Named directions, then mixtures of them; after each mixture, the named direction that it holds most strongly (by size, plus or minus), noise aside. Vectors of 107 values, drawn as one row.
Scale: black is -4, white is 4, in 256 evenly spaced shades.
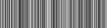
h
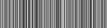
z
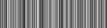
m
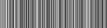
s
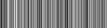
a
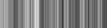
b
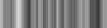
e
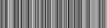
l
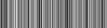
a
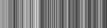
b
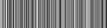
s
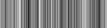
e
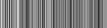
h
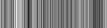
e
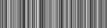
m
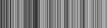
b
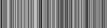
a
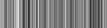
e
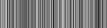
s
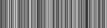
a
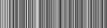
s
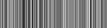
z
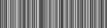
m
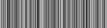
m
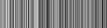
s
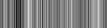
e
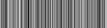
l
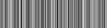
l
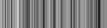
e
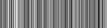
a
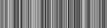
l
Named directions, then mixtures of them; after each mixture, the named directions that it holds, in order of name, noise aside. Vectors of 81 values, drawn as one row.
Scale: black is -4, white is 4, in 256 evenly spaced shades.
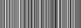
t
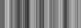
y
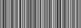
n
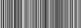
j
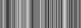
n, y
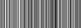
t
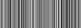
n, t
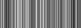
j, y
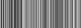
j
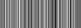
t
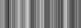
y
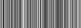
j, n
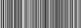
j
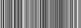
j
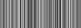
n, t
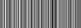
n, t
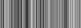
j, y
